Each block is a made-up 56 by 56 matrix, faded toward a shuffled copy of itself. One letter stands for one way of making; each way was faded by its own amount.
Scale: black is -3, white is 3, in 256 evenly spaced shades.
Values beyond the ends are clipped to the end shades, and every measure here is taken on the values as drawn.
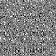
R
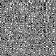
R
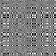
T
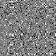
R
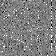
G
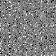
G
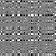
T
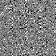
R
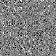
R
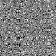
R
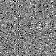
R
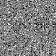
G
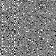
G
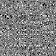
R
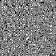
G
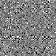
R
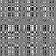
T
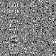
G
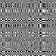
T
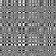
T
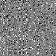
G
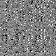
G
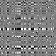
T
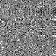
R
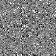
R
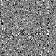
G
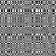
T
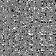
G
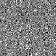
R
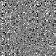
G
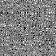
R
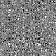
R
